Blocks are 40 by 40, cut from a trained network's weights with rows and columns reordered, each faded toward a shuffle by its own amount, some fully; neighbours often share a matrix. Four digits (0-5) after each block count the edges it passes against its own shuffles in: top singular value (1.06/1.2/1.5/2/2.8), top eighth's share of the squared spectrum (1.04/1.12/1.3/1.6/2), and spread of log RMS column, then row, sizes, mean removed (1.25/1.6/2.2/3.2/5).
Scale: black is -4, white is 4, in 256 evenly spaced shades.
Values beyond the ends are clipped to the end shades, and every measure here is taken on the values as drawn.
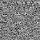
3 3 0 2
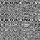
4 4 1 3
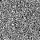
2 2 0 0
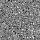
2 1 0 0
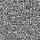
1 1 0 0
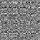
4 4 1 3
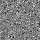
0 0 0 0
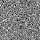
3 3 0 1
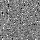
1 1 0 0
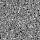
0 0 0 0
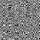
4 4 2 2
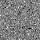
0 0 0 0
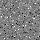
0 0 0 0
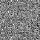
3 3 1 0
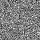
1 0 0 0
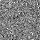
1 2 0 0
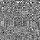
3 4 1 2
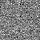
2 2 0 1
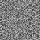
3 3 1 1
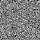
2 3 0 1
